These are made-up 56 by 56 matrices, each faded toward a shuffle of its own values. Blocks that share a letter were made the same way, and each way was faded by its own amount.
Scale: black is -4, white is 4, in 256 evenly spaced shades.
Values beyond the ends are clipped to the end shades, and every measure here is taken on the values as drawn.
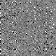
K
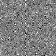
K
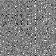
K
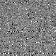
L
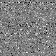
L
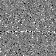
L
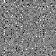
K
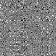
K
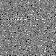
L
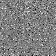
L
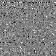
L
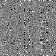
K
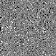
K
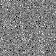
L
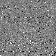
L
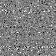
L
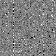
K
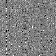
K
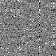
K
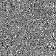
K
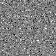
L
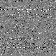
L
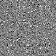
K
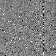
K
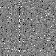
K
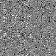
K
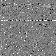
L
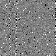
K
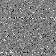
L
